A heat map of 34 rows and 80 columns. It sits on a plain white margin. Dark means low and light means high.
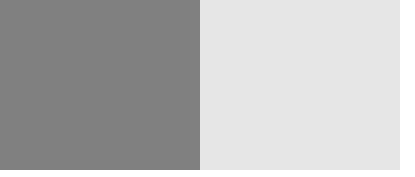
The table splits into one row of 2 panels. Panel 1,1: middling, flat. Panel 1,2: very high, flat.
